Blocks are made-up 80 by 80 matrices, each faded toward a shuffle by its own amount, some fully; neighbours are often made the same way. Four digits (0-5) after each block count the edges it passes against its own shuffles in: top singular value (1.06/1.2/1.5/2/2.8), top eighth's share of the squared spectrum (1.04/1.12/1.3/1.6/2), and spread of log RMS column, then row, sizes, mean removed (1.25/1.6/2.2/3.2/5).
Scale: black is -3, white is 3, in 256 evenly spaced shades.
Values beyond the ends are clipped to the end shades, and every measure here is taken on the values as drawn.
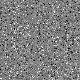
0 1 1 1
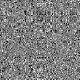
4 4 2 2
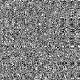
4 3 2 2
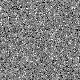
2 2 0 0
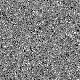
2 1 0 0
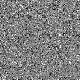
3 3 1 1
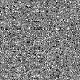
3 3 1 1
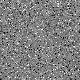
2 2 0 0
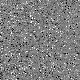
2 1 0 0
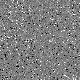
2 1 0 0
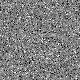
1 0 0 0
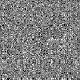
4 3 2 2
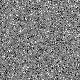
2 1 0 0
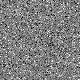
1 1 0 0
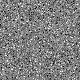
1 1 0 0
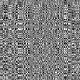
5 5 4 4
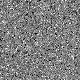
0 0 0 0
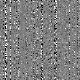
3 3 4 2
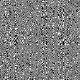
2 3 3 2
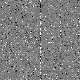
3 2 2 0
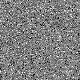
3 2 0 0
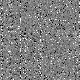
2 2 2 0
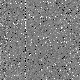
2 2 1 0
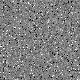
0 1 1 0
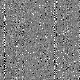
3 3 3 0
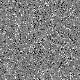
1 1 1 0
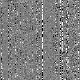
3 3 4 0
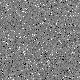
0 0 0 0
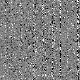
2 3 3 0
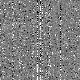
2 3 3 0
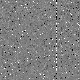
3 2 1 0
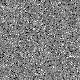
2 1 0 0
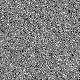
0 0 0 0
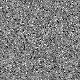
0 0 0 1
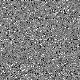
1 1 0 2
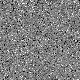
0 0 0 0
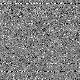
2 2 0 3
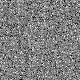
0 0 0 0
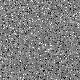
0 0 0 0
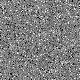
0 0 0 0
